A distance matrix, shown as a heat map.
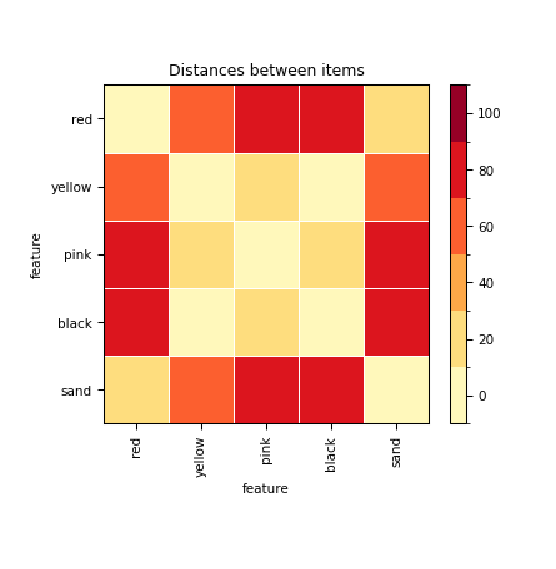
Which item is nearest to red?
sand
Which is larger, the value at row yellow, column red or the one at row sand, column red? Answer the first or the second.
the first
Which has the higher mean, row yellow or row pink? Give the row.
pink
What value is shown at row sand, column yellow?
60
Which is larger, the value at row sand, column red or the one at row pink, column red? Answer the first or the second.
the second
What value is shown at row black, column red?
80
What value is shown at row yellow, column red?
60
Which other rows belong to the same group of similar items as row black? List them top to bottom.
yellow, pink
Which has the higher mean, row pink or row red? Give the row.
red
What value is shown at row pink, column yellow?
20
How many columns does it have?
5
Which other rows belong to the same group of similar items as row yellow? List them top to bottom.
pink, black
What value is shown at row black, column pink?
20
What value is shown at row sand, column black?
80
